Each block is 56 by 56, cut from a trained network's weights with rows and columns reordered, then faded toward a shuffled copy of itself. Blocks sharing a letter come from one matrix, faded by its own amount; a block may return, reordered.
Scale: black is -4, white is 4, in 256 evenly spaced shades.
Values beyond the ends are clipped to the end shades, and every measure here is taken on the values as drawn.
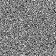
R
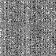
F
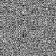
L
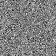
R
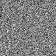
R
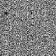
L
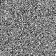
R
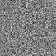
L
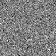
R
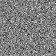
R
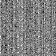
F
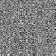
L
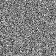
R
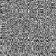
L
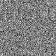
R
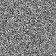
R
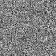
R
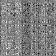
F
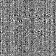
F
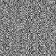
L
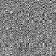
L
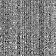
F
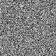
R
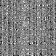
F
